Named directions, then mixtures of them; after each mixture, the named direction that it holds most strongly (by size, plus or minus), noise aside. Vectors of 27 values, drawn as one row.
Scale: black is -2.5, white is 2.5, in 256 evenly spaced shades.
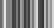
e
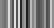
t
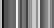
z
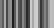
e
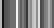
z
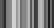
e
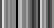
z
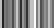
z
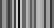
t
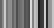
e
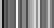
z
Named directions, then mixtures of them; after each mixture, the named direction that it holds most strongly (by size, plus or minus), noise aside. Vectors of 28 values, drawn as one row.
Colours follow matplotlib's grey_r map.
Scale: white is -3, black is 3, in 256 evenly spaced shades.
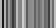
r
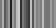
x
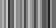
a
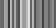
x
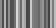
r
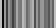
r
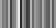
x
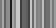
x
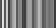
r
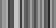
a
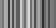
x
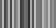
x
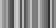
a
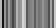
r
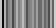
r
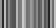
r
